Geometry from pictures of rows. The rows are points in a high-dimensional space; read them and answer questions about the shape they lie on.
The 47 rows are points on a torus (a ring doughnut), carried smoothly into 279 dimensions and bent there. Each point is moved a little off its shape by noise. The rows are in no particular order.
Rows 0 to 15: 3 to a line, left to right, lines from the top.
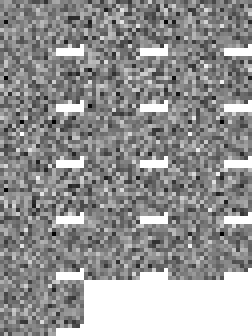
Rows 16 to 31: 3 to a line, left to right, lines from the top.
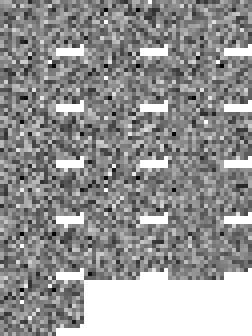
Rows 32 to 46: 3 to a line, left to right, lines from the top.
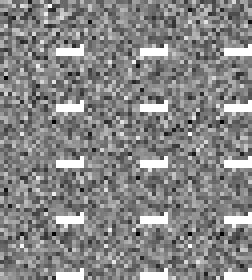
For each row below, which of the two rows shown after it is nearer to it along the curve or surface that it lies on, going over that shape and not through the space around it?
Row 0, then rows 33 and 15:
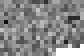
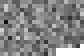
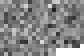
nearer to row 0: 33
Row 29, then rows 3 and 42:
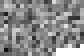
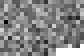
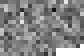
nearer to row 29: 3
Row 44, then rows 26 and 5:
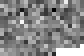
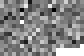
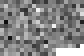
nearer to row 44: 5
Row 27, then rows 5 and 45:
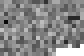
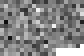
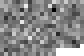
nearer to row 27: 5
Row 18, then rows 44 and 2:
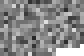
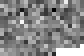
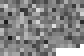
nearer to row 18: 2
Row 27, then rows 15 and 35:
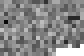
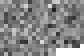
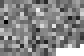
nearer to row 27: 35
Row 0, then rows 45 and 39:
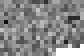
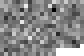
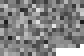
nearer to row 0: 39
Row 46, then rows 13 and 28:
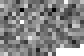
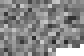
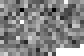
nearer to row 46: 28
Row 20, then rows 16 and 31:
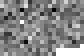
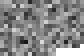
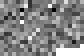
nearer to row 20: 31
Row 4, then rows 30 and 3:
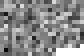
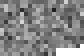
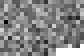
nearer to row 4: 3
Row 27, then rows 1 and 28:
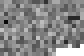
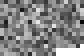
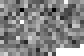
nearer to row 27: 1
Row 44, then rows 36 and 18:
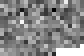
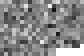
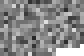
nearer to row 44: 36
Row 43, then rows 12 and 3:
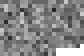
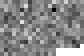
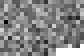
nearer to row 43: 3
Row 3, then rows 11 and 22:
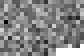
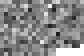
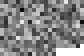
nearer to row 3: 22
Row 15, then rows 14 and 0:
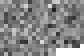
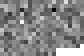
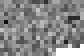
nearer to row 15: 14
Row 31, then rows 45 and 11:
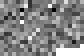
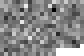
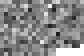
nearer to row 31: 45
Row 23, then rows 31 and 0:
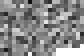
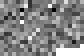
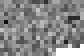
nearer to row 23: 0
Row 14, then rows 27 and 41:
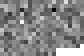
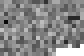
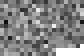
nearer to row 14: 41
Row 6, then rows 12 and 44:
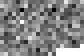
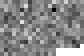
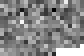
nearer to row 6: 44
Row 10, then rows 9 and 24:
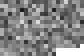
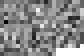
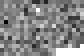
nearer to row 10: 24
